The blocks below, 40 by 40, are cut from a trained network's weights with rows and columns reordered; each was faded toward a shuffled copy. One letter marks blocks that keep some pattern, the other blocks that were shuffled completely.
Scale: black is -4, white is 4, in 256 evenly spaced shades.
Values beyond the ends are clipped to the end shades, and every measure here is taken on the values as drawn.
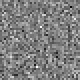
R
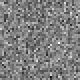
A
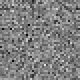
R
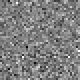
R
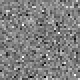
A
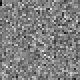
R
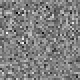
R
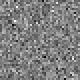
R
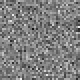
A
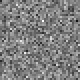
A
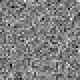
A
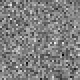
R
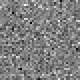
R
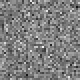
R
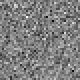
A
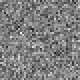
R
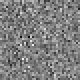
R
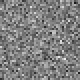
A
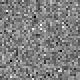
A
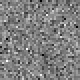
A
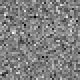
A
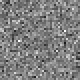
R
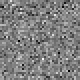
R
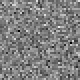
A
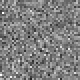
A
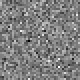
A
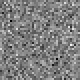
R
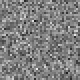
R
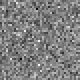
A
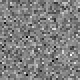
A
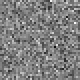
A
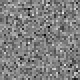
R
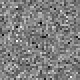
A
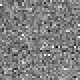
R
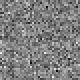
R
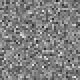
A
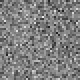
A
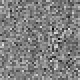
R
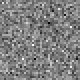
A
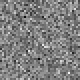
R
